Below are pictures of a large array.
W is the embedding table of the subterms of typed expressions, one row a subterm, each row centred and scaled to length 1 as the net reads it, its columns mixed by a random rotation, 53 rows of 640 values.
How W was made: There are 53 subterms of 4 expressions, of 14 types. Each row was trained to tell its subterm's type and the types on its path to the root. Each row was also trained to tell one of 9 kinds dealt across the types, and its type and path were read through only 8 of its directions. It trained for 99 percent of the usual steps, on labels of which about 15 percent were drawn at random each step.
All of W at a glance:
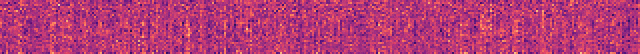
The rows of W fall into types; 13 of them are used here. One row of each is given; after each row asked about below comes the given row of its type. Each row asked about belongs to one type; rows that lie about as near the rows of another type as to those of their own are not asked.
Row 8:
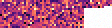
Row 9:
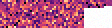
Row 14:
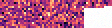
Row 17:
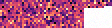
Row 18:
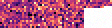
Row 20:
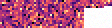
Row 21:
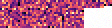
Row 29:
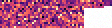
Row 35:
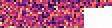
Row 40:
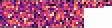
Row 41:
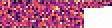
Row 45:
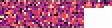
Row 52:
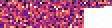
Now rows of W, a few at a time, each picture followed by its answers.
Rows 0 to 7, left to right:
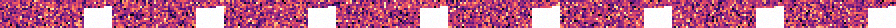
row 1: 8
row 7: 35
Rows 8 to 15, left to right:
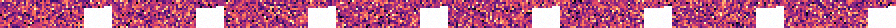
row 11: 20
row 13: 41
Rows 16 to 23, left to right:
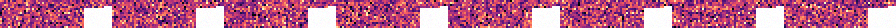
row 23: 52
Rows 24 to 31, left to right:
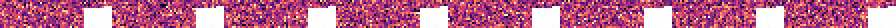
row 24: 52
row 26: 21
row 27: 20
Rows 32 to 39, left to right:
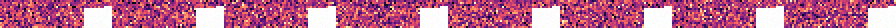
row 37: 9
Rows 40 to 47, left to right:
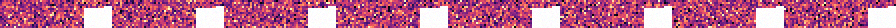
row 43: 21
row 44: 41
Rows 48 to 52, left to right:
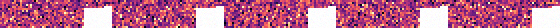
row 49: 41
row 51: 35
